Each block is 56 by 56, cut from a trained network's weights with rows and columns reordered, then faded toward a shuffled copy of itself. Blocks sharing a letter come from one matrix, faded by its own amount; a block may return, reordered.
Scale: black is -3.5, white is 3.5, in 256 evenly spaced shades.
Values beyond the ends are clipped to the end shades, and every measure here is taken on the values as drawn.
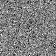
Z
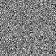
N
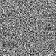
N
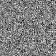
N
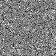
Z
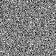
Z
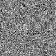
N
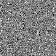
Z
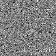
Z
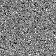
Z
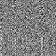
N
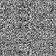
N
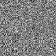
N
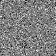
Z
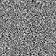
N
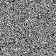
Z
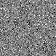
Z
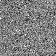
Z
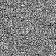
N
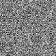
N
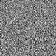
N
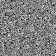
Z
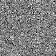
Z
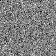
Z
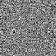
N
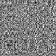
N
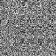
N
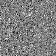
Z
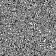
Z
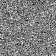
Z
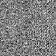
N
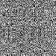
N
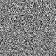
N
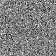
Z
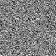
N
